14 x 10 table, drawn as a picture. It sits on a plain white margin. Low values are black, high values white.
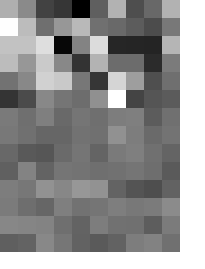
The ninth with the highest average is the top left. The halves do not mirror each other. Values change most from cell to cell in the top middle. A horizontal seam about 40% of the way down splits the table, and the bottom part is calmer.
